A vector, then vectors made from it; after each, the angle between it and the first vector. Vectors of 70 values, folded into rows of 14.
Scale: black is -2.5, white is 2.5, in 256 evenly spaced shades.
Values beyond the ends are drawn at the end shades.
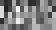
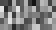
nearly parallel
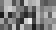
partly opposed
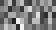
orthogonal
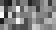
nearly parallel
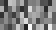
orthogonal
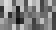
nearly opposite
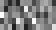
partly aligned
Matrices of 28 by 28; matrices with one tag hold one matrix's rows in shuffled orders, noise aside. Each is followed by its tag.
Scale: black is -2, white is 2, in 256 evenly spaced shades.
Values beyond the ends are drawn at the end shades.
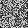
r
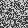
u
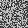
r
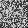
r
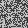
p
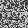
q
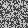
u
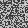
q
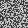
u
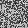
p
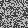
u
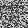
q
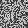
u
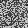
q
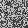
p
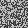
p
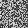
r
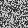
u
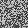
p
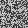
p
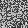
p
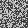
r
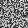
u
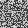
p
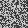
r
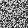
r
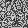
p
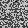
q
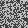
u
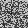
q
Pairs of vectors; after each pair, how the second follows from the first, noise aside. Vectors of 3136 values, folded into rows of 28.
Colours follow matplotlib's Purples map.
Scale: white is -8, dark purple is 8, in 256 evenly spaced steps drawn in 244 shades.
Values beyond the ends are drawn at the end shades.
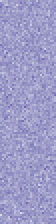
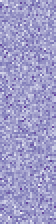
scaled up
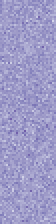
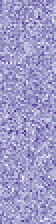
scaled up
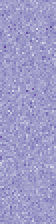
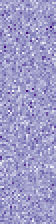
scaled up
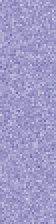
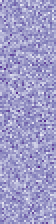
scaled up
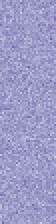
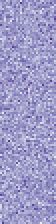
scaled up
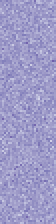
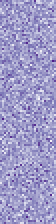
scaled up
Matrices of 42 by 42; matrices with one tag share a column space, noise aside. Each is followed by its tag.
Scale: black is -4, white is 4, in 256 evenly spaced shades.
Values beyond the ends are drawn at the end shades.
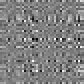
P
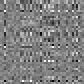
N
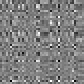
N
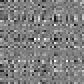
P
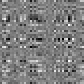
P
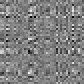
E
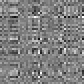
E
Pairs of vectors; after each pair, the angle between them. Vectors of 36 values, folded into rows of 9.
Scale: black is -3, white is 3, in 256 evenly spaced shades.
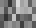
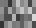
nearly parallel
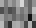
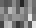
nearly opposite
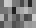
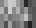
orthogonal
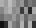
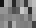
orthogonal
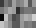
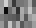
orthogonal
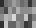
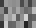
nearly parallel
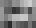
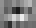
nearly parallel
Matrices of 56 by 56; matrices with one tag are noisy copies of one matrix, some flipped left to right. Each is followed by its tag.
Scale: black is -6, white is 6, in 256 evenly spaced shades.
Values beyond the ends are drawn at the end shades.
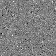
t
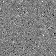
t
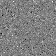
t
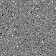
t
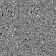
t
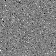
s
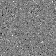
t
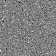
s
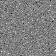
s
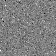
s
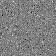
t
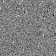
t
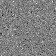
t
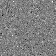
t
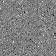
t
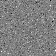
s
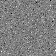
s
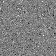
t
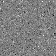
t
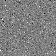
s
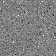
t
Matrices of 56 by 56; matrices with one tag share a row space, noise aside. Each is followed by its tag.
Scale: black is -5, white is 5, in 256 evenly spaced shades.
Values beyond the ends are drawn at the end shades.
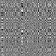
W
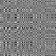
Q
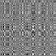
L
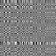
Q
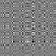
L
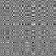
L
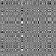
W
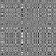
W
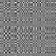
Q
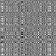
W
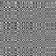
Q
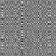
W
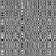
W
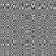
L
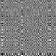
W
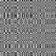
Q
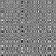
W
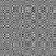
L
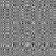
L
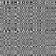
Q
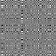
W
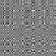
L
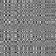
Q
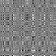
L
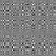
L
